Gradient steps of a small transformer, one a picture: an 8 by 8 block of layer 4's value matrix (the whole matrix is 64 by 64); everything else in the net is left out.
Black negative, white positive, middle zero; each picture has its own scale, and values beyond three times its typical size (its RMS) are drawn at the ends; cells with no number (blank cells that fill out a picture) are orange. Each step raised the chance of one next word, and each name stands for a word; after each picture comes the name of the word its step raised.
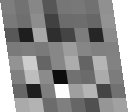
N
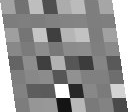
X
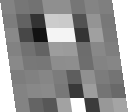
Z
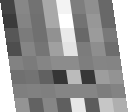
Z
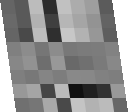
X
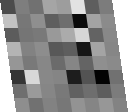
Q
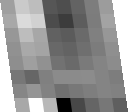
Z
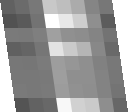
Z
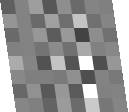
N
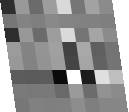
Q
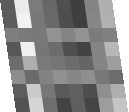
Z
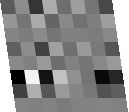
Q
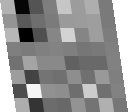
X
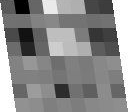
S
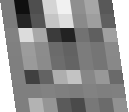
N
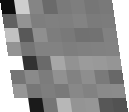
N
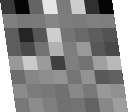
S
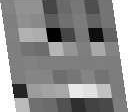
X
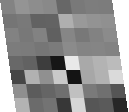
N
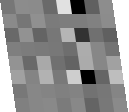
Q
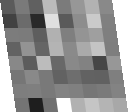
Z
